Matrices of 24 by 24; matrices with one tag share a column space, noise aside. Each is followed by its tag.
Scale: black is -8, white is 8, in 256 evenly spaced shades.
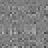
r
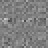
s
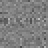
s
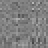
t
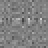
s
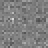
s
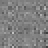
r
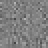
t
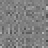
r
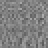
t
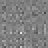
r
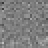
t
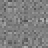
s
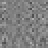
t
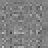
r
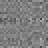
s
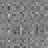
r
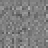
r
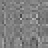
t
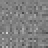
r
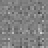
r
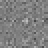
s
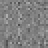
t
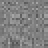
t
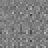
r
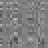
t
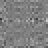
s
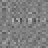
s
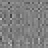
t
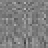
t
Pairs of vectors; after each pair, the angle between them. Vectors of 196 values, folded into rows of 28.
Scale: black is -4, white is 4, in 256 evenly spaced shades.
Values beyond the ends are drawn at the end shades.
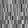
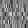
partly opposed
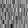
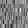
nearly parallel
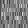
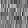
partly opposed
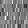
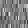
partly opposed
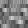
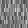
orthogonal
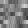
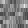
nearly parallel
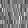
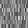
partly aligned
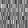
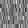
partly opposed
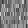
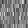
nearly parallel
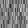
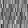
partly aligned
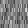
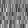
partly opposed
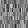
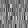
partly aligned
